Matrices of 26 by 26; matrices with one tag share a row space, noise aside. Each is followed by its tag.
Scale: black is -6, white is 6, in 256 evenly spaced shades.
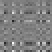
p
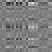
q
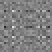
p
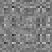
p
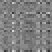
p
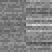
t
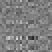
q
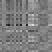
q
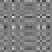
p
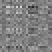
q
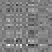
q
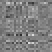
q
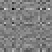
p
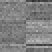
t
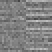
t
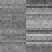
t
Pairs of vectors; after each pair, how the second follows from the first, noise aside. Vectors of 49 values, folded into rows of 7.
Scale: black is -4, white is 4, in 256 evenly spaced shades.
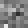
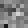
negated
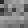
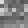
negated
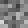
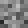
negated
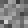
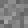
shrunk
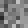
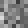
negated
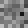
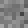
shrunk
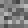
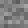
shrunk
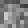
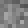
shrunk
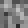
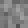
shrunk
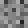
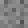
shrunk
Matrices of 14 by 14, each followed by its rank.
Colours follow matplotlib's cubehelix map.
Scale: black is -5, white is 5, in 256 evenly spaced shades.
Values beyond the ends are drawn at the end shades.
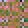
three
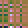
one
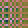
one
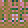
two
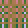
one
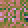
three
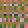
two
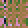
two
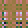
one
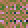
two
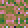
three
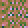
three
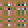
one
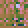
two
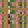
two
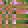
two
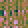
three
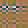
one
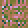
three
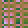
one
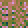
three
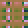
one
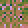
three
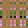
one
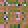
three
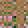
two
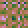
two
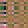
one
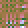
two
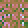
three
